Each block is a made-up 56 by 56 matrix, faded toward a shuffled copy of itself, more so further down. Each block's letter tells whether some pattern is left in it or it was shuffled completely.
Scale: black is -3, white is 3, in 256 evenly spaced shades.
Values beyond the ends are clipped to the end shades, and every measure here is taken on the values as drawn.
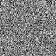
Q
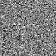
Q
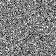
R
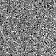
Q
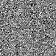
Q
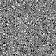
Q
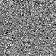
Q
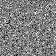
R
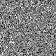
Q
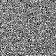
Q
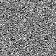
Q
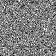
R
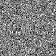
Q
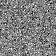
R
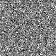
Q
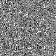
Q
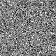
Q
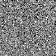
Q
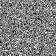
R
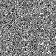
Q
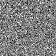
Q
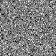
Q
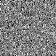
Q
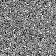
Q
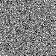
Q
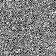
Q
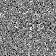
Q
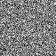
R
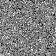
R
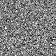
Q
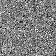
R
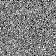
Q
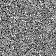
R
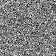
R
